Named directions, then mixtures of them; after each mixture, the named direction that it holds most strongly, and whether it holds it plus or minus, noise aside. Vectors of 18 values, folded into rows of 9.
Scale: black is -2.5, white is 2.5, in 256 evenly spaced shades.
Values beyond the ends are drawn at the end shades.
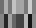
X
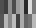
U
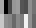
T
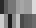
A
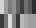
A, minus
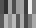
U, plus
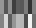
X, minus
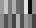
U, minus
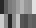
A, plus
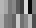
U, minus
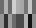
X, plus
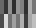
U, plus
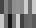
A, plus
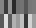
X, minus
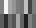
T, minus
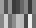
X, minus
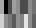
T, plus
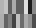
U, minus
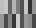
U, minus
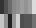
A, plus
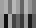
X, plus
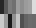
A, plus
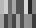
U, minus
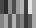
U, plus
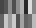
U, plus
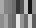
X, minus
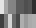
A, minus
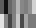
A, plus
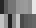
A, plus
